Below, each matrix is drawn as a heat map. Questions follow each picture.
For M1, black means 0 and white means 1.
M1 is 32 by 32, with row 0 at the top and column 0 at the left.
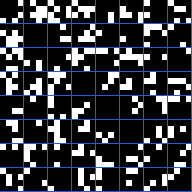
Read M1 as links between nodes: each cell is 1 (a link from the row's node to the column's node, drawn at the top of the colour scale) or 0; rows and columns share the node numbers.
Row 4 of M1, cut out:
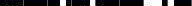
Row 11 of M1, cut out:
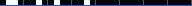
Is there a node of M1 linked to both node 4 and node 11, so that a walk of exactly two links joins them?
no
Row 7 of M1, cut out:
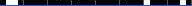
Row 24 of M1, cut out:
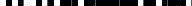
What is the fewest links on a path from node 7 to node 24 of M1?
1
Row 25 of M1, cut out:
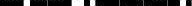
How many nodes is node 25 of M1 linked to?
5
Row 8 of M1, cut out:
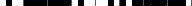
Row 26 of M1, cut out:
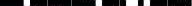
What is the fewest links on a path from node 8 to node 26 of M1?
2
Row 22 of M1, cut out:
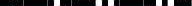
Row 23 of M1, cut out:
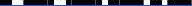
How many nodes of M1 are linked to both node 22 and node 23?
1
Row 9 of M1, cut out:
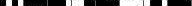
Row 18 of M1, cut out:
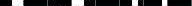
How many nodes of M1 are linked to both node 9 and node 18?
5
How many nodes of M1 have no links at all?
0
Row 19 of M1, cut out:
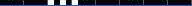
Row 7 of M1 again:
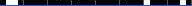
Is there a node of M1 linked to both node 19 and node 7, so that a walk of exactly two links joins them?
no
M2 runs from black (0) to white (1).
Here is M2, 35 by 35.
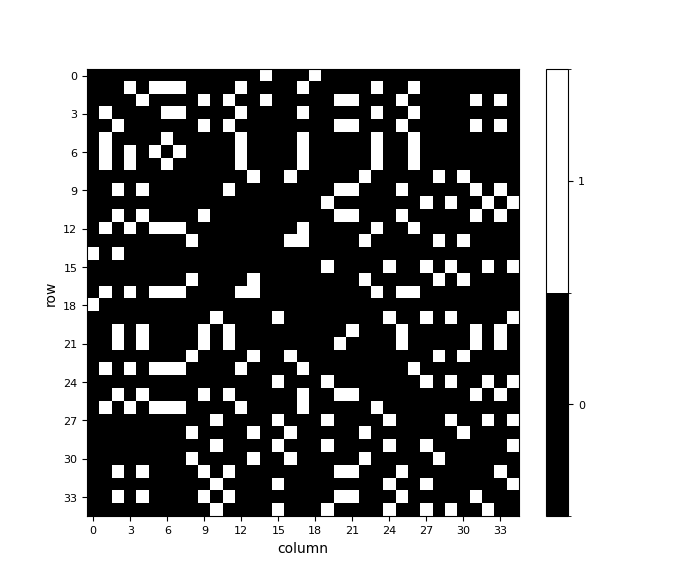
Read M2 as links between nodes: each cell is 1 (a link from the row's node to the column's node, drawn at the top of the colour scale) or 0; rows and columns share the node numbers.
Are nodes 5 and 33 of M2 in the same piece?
yes
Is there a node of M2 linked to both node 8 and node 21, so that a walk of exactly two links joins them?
no
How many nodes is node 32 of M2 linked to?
5
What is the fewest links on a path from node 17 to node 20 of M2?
2
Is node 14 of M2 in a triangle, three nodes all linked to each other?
no
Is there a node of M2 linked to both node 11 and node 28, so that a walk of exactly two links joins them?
no
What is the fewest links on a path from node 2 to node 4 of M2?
1
